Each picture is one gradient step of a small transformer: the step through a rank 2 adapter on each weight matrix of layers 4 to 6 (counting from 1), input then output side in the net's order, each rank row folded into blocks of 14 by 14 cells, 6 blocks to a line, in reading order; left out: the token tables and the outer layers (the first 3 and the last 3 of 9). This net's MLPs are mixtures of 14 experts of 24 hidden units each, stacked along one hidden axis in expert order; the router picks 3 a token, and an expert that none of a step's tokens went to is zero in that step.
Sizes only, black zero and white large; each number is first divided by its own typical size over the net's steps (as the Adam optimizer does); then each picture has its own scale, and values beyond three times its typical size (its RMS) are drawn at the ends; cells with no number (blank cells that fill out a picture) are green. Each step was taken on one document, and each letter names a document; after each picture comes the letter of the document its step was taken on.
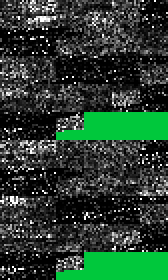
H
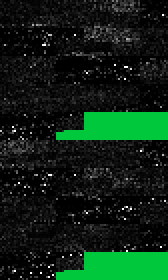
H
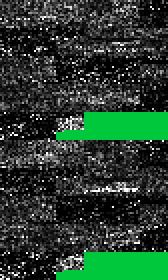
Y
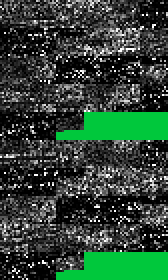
H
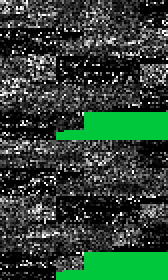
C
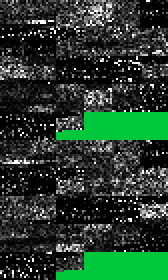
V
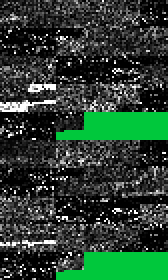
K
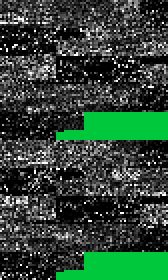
C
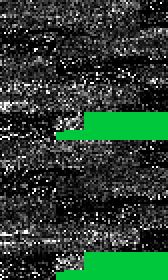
Y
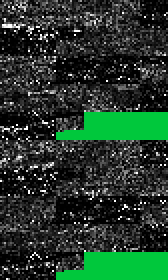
V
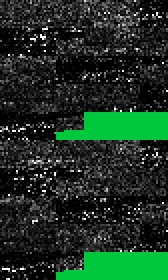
V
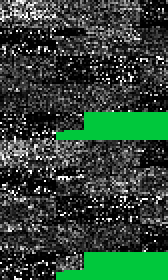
K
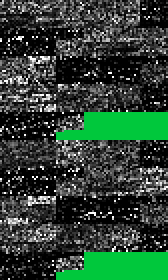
H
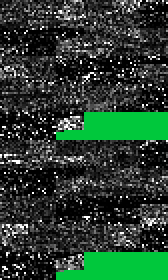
Y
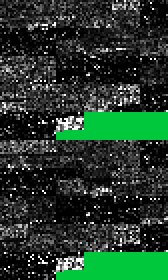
H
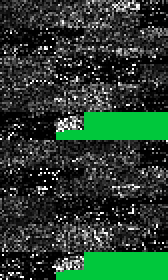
Y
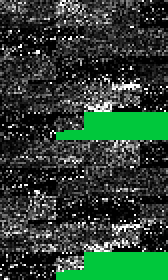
K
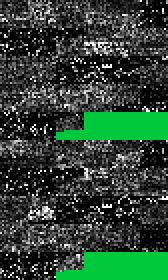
K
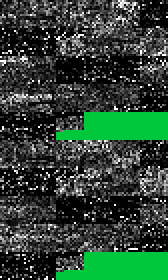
H
